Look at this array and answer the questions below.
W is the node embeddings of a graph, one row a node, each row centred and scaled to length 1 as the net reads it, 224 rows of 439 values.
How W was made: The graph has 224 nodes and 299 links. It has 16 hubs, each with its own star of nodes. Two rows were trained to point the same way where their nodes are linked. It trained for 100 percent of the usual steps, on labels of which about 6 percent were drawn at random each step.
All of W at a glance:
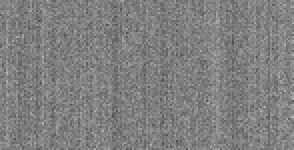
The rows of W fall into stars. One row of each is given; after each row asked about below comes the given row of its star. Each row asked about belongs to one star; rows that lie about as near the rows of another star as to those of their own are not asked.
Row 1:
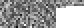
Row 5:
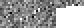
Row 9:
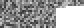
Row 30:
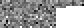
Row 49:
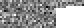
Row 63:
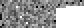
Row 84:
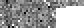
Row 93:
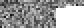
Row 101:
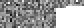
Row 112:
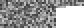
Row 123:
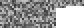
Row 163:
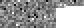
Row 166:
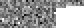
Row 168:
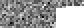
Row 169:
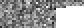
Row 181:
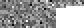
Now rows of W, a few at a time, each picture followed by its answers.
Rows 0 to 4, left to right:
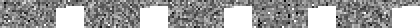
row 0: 93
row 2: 163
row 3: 30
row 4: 63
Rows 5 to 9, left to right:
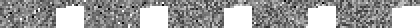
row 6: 63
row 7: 5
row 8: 49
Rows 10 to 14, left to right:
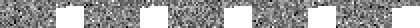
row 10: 49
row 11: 93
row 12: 5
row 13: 30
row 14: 101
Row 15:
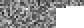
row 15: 5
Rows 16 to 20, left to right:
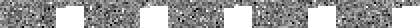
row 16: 1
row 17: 9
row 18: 123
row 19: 181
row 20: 30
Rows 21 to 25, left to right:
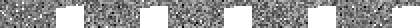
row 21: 9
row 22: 101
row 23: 5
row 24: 9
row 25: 63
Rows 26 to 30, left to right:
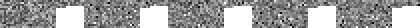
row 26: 169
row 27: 49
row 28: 112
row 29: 101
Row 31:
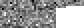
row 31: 49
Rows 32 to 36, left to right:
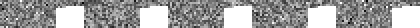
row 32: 49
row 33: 101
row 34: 9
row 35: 169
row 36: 166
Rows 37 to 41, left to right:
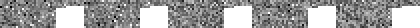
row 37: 84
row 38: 93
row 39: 84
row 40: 30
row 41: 101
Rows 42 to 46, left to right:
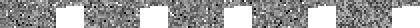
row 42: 181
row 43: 84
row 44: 9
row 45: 5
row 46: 49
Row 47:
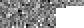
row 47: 5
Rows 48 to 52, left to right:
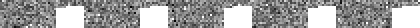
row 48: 112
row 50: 123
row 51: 169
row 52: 181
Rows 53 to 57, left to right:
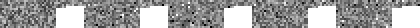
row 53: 5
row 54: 168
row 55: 169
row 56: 84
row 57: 30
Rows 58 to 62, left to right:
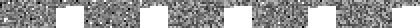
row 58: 93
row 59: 181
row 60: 168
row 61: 1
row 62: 181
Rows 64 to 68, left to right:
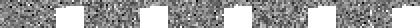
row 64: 63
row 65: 1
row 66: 5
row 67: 5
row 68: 5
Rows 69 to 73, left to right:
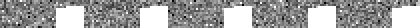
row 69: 181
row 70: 101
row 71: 9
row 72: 93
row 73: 168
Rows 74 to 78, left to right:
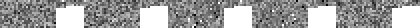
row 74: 181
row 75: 169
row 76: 5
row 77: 112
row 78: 93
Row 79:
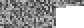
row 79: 166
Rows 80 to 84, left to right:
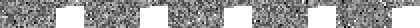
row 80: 5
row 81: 168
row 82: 166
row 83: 49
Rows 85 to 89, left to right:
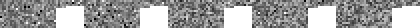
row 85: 63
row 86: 123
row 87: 30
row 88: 63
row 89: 169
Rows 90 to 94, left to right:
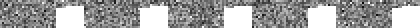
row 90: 181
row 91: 166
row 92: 30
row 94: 84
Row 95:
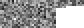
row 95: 181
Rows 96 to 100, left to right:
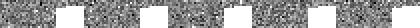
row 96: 168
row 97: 93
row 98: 5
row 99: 9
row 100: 93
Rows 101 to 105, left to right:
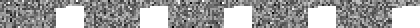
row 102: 163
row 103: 1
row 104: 30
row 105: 84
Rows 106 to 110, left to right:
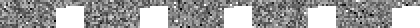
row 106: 49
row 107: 169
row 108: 84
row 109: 1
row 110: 123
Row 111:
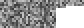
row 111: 1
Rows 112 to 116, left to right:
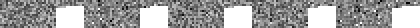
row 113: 49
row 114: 112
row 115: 101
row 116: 169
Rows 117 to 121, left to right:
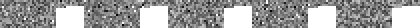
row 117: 166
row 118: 63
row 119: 5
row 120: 49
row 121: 163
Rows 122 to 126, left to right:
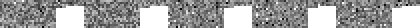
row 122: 93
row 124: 84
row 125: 49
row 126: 9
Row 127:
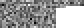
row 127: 93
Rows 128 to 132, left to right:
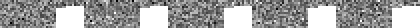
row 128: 181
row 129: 166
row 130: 163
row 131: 101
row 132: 166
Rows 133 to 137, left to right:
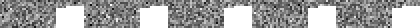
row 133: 49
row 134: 123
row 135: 181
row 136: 166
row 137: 1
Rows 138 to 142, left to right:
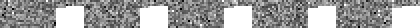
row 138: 163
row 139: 163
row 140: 84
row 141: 1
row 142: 163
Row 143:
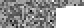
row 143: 1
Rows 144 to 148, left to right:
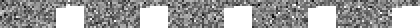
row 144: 63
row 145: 168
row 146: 163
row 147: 93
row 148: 168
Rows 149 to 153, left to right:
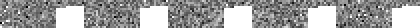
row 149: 84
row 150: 123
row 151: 169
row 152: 30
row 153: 123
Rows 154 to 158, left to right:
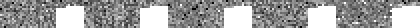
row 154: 93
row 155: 1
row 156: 112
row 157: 101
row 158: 166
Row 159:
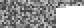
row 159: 63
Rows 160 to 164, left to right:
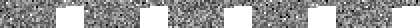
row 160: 9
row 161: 181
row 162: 49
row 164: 101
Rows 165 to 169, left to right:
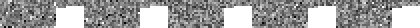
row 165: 1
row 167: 101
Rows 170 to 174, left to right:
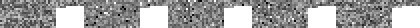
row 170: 30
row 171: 168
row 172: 166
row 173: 101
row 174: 93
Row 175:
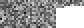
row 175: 63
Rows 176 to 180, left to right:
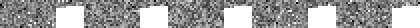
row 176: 112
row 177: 169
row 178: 49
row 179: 169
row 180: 1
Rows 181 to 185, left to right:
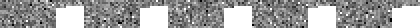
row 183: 169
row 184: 166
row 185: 1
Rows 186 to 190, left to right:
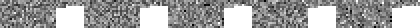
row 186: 1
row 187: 166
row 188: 166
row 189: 163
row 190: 181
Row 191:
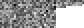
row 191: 49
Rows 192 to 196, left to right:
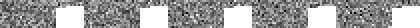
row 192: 63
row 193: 181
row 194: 123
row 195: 123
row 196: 123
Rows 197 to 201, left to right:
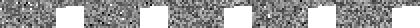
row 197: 101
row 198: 123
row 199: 163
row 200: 63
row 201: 93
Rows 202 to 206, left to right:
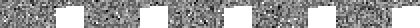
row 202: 49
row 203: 163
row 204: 5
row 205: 112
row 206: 101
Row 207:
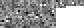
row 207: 30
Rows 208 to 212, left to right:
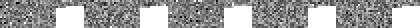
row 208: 101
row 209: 112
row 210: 166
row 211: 166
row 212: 5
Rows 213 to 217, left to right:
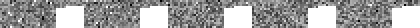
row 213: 1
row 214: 93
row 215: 5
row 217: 163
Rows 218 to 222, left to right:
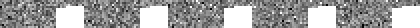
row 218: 93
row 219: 84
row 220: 93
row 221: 112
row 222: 181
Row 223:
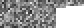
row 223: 9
